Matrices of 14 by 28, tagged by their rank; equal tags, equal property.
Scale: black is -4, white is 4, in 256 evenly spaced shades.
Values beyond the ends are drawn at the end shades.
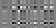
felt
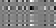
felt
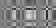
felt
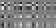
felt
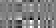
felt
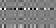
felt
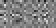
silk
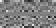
silk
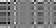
felt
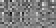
silk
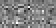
silk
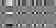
felt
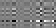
felt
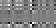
felt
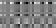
felt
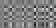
felt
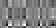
felt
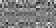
silk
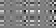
felt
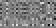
silk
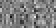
silk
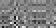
silk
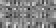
silk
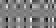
felt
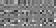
silk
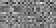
silk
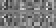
silk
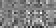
silk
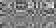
silk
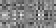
silk
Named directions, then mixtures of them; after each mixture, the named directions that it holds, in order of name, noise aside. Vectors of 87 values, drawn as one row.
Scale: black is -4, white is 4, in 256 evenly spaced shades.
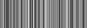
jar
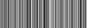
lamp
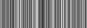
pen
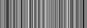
jar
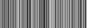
lamp, pen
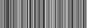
jar, lamp, pen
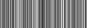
pen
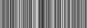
pen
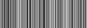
jar, lamp, pen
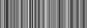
jar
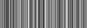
jar, pen
